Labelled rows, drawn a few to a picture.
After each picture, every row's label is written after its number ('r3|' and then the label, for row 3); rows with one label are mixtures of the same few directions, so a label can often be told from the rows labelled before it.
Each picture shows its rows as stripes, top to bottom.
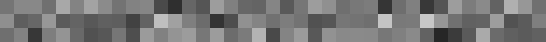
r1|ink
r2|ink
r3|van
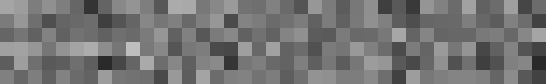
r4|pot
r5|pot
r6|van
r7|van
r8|pot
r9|van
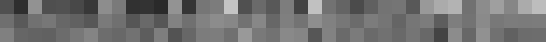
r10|van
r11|van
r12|pot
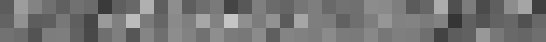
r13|pot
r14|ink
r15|van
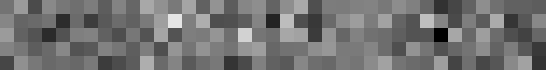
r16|van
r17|ink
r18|pot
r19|van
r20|pot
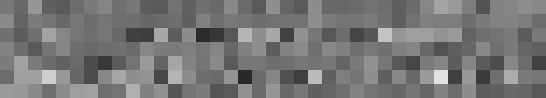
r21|van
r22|van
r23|ink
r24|van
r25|pot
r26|pot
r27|van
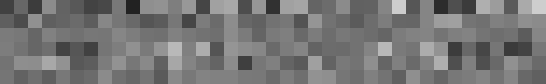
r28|van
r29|van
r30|pot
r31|ink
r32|pot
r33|van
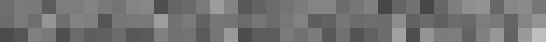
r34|ink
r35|van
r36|van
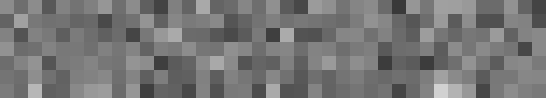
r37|van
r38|pot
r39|ink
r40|pot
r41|ink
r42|van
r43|van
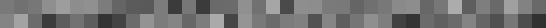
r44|ink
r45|pot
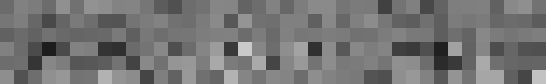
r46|ink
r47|pot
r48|van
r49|pot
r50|van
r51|pot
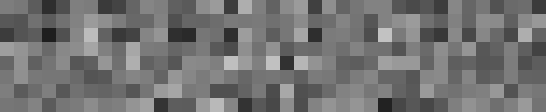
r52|pot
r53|pot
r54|pot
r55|van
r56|ink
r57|pot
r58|ink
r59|ink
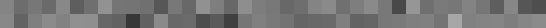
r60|van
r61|ink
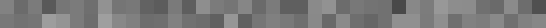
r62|van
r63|pot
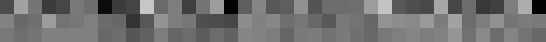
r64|pot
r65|ink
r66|ink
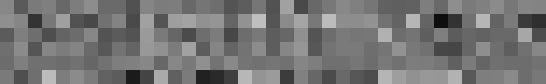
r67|ink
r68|van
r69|pot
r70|van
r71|ink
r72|ink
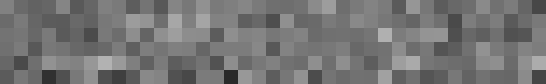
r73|van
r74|ink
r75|ink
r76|van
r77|pot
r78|pot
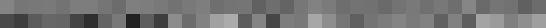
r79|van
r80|van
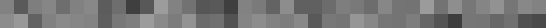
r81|ink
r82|van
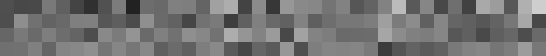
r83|van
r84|pot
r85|ink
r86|ink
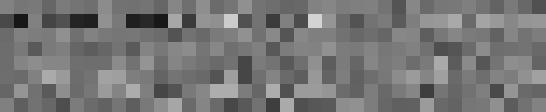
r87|van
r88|van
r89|ink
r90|van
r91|pot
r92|pot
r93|ink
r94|ink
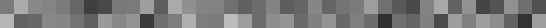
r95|pot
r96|pot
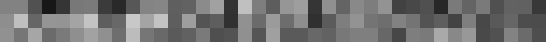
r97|pot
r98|van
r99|van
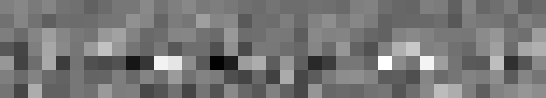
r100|pot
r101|ink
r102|pot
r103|pot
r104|ink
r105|ink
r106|van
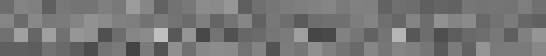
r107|ink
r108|van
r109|van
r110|van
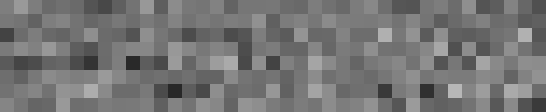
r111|pot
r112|van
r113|pot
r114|pot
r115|van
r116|pot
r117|ink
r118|van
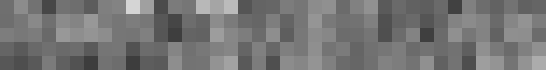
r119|ink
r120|ink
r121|ink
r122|van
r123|van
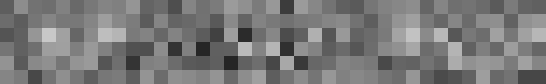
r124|ink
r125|pot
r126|pot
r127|ink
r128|ink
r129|van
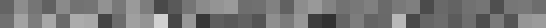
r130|ink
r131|van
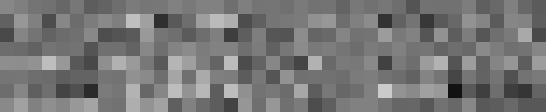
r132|pot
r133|ink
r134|pot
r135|van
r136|pot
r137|ink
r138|ink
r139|van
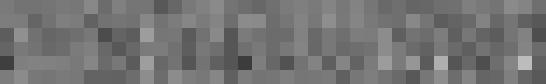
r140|ink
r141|van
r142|pot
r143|pot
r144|pot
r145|pot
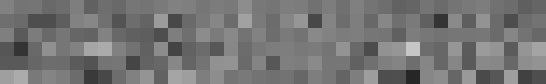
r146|pot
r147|pot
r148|van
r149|pot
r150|van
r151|pot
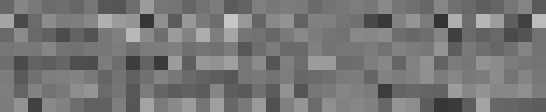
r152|pot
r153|pot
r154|ink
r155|pot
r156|van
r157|ink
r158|ink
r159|van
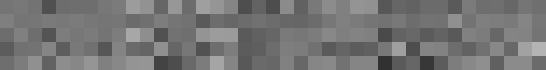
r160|ink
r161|ink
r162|ink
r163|van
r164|ink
